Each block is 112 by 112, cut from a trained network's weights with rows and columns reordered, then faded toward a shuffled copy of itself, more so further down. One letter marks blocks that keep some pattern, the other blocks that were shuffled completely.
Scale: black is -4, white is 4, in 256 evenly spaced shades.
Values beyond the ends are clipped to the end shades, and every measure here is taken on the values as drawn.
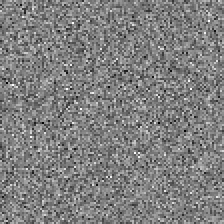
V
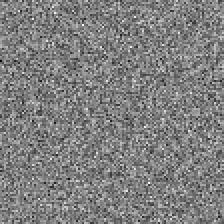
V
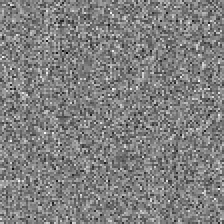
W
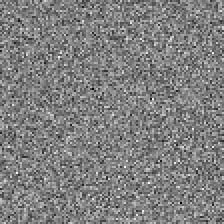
V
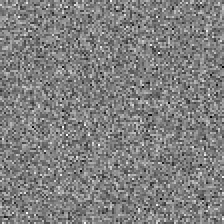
V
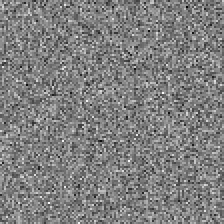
V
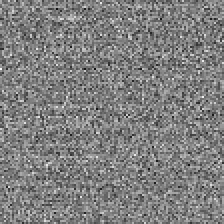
W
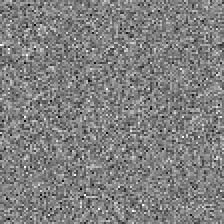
W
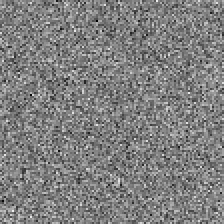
V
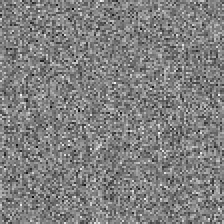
W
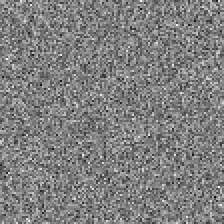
W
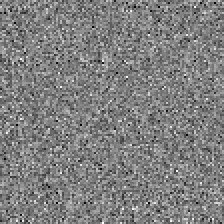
W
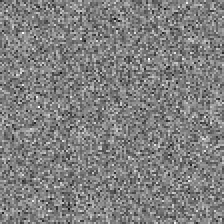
V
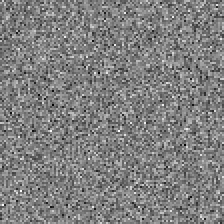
V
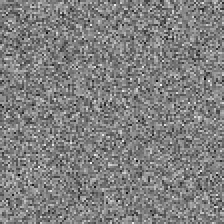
V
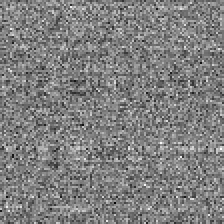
W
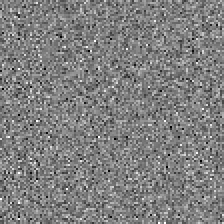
W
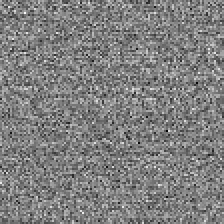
W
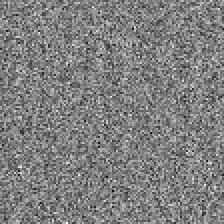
W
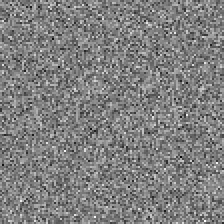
V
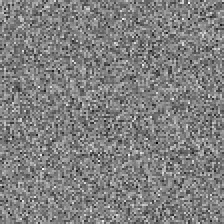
V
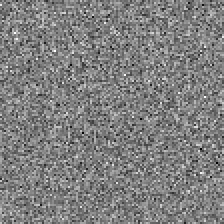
V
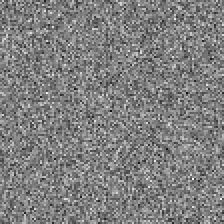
V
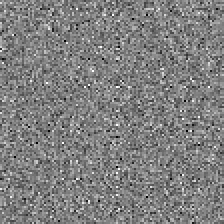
W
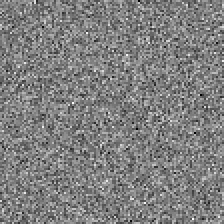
V
